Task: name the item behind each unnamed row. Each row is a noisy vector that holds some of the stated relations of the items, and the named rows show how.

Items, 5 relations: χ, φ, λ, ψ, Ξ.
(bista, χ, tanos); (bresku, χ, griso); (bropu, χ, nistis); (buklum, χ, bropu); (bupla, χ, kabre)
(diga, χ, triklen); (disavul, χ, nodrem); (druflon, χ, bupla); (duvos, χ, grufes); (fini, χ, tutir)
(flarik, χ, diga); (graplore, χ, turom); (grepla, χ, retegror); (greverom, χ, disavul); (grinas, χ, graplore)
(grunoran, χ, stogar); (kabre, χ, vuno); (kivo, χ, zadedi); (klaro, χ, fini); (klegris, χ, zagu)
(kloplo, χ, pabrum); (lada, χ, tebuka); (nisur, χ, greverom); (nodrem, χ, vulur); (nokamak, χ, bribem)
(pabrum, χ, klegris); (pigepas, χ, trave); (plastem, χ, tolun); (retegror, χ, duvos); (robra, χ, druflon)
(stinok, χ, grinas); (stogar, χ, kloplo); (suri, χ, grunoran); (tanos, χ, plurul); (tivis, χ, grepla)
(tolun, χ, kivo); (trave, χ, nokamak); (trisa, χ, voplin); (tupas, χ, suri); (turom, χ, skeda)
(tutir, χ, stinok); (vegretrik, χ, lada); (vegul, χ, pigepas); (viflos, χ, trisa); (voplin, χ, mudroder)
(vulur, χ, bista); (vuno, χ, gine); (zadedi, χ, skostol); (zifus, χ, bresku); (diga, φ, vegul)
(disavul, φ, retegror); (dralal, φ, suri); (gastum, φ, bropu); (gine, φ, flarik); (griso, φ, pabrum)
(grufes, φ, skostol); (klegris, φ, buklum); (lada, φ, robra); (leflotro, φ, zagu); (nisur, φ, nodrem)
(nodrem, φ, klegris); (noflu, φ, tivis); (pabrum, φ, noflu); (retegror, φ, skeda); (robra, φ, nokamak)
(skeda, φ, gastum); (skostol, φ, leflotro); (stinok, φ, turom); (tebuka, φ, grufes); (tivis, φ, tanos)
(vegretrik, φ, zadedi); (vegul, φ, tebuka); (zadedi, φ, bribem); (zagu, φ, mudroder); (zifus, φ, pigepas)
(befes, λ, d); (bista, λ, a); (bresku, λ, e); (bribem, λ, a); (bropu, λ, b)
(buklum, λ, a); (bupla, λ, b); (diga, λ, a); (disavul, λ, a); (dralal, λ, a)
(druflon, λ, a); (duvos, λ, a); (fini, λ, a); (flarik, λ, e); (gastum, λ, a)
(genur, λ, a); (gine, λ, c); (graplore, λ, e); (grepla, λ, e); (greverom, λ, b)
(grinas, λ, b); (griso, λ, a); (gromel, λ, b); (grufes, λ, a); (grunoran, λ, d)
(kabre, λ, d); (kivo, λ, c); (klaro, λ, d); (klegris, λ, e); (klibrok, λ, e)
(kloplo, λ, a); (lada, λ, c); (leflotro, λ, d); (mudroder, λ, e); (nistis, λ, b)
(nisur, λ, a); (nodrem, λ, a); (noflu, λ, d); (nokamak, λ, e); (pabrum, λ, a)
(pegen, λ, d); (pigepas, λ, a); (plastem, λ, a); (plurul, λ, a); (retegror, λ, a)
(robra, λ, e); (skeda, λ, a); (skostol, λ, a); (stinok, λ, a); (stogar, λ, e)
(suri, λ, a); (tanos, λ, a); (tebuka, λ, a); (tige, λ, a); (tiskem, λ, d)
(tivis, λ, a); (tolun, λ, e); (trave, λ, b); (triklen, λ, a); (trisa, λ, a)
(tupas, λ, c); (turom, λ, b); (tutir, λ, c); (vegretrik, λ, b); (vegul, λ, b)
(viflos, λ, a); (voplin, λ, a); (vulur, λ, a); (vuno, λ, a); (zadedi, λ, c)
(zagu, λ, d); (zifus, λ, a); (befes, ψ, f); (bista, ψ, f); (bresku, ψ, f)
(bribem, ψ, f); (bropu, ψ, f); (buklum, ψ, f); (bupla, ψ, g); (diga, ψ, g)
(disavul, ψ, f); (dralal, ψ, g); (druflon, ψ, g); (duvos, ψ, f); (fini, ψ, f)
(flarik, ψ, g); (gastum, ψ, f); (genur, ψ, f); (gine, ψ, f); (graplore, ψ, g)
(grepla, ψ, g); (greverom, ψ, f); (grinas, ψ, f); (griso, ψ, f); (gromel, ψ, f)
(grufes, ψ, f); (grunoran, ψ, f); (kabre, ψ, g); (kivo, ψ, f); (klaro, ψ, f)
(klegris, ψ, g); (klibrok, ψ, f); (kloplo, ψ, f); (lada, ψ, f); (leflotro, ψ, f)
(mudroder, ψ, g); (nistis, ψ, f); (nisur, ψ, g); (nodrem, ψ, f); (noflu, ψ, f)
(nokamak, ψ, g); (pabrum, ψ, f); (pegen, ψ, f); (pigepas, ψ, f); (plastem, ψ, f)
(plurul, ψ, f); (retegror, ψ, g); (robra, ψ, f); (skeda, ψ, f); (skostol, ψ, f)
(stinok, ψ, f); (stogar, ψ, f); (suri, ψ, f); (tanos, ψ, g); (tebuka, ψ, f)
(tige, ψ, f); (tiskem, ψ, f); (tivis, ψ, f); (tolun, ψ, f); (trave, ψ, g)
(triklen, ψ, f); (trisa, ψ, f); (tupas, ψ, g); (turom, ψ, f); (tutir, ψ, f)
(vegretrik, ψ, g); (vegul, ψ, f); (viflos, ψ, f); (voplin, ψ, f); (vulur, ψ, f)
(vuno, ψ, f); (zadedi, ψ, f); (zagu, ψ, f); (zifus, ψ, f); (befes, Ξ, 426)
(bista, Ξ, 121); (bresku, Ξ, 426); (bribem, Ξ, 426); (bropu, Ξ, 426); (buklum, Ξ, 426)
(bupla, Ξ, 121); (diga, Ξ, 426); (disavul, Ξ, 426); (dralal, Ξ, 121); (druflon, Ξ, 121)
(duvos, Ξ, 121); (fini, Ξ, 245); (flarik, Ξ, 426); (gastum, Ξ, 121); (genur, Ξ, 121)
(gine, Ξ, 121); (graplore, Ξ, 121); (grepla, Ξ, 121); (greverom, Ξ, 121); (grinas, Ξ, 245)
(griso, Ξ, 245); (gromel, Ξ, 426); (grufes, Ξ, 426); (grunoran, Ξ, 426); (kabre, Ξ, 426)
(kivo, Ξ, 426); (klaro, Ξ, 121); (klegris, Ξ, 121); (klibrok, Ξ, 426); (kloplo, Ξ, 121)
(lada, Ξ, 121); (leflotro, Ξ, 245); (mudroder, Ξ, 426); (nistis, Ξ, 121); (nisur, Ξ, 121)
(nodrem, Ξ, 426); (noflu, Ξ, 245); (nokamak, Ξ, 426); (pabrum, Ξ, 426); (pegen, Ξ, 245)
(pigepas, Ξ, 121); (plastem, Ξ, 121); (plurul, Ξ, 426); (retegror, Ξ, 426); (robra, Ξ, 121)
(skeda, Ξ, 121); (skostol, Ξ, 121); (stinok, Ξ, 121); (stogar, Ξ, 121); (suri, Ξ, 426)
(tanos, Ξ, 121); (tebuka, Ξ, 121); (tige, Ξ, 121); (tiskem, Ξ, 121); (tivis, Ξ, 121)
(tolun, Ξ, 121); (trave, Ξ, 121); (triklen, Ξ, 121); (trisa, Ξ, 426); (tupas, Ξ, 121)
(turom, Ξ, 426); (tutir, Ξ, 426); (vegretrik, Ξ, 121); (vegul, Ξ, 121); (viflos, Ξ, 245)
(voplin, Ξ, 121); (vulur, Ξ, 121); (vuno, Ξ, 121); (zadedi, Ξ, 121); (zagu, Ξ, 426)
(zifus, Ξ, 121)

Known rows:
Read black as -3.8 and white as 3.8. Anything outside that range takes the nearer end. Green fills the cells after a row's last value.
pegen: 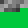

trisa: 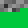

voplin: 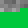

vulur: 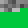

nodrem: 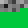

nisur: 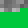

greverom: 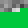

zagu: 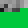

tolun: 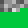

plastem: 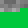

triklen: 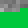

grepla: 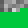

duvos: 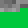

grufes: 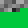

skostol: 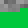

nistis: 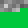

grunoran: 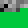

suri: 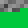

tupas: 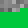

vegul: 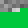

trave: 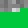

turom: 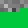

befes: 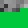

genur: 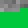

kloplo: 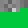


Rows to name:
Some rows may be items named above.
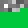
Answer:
graplore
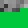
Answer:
befes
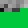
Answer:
zagu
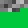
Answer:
retegror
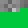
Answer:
kloplo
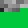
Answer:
nokamak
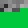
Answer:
kivo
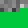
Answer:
tutir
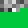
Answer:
stogar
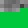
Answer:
tanos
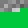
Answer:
vegretrik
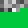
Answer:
stogar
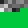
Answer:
griso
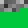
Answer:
diga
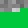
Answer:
trave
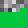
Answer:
klegris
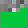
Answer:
klaro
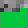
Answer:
befes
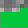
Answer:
nisur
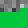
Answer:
tutir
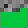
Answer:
pabrum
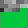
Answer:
nokamak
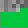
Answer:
bupla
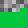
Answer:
robra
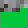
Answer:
befes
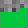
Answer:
gromel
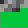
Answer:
noflu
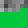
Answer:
druflon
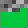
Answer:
retegror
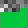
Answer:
fini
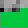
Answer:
mudroder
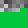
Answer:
stinok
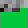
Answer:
zagu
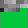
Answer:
nokamak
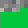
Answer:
gastum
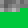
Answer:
pigepas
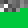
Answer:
grinas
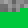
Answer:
bropu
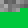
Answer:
tebuka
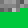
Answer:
tiskem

